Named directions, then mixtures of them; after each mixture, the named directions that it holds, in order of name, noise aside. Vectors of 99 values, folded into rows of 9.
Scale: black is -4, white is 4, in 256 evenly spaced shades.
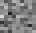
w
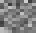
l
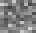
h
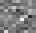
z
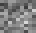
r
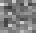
h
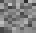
l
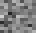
w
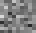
w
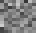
l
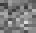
r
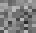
r, z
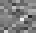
z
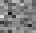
w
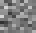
l, w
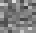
h, w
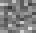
h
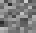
l, w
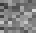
r, w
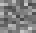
h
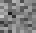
w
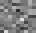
z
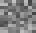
h, l
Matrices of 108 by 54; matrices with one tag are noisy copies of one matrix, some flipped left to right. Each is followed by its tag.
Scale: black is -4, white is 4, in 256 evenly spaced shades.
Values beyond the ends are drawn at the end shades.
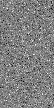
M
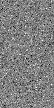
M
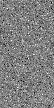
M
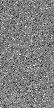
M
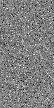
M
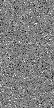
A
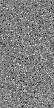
M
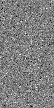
M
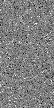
A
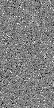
A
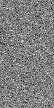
M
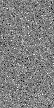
M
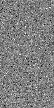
M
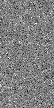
A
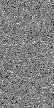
A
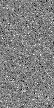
M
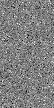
A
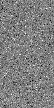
M
